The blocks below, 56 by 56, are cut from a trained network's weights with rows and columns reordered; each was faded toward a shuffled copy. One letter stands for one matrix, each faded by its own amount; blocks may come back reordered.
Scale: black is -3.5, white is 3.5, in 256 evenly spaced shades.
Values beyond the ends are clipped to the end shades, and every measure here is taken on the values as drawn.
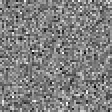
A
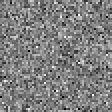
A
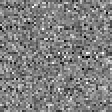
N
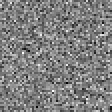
A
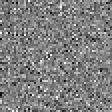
N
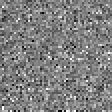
N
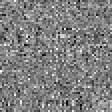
N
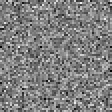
A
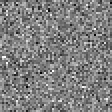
A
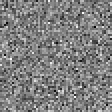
A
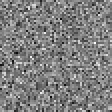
A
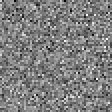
A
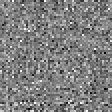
N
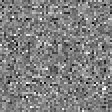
N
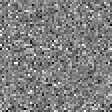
N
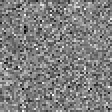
A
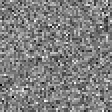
A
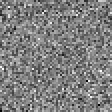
A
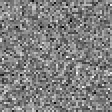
A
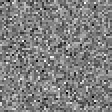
A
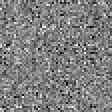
N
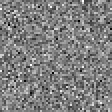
A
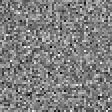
A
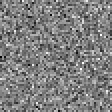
A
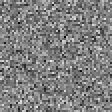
A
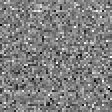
N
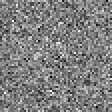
A
